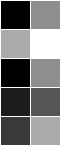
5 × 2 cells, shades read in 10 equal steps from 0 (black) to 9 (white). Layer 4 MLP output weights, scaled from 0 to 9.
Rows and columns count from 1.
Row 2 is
6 9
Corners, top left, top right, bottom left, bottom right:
0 5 2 6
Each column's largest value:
6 9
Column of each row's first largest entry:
2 2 2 2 2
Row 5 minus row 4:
1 3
